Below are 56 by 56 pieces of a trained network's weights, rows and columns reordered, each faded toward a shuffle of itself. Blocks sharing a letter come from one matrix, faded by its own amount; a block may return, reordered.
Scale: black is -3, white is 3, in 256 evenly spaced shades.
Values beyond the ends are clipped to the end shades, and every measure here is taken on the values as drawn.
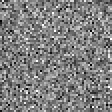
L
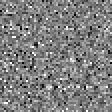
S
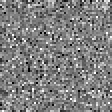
S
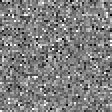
S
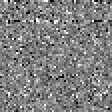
S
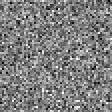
L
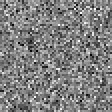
L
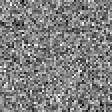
L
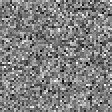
L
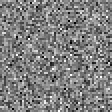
L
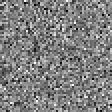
L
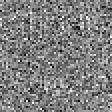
L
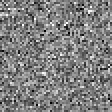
L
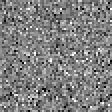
S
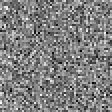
L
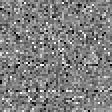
S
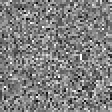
L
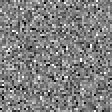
S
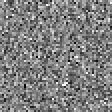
L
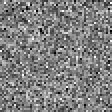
L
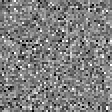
S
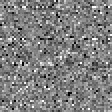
S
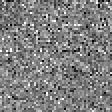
S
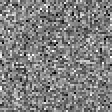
L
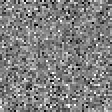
S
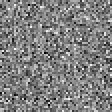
L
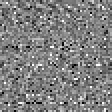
S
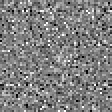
S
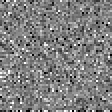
S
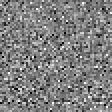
S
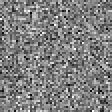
L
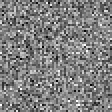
L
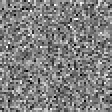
L
